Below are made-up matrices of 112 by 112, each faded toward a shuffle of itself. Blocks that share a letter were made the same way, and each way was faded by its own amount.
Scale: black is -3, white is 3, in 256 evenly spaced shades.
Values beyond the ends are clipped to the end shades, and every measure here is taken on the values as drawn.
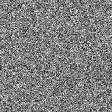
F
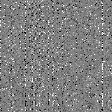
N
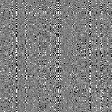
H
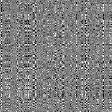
H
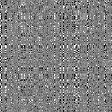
H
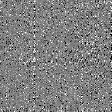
N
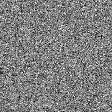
F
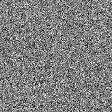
F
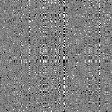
H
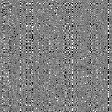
H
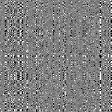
H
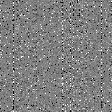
N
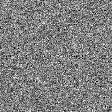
F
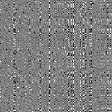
H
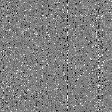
N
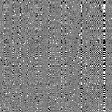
H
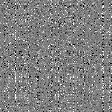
N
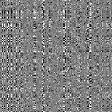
H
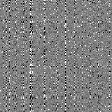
H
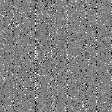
N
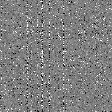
N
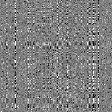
H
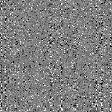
N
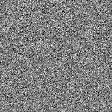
F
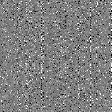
N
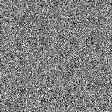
F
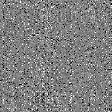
N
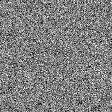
F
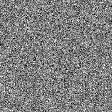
F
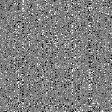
N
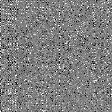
N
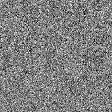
F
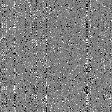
N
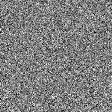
F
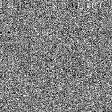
F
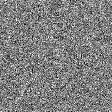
F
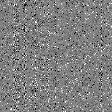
N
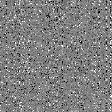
N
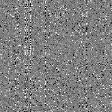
N
